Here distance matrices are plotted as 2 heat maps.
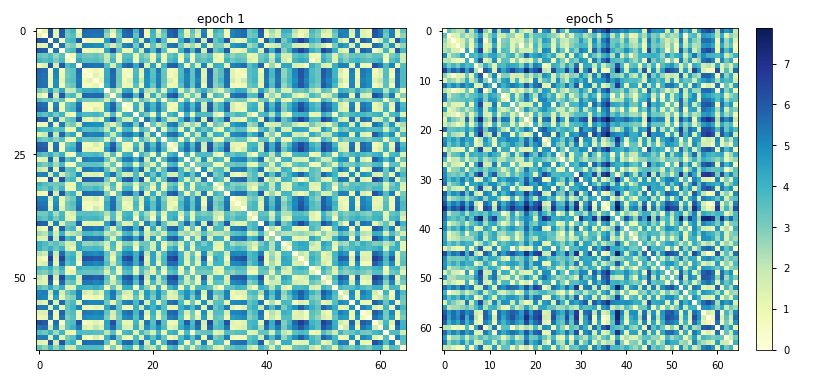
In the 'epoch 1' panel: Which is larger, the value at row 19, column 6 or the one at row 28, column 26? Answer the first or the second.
the first
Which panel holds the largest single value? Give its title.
epoch 5
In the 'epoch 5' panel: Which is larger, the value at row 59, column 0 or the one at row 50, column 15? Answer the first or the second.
the first
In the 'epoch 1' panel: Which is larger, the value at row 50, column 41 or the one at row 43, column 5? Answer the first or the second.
the first
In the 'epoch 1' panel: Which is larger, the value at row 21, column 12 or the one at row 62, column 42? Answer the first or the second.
the second
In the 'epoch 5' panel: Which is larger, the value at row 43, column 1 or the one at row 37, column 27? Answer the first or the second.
the second
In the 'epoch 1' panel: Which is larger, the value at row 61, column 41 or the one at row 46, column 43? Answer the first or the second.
the second
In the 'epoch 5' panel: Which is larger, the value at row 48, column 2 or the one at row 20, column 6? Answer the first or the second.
the second
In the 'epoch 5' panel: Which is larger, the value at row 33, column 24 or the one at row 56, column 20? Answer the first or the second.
the first
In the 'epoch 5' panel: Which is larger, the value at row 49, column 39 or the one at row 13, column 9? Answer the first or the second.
the first
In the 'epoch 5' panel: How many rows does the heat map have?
65
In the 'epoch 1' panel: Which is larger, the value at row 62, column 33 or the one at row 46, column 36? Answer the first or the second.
the second
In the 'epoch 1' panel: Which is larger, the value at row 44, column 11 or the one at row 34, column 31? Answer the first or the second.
the first
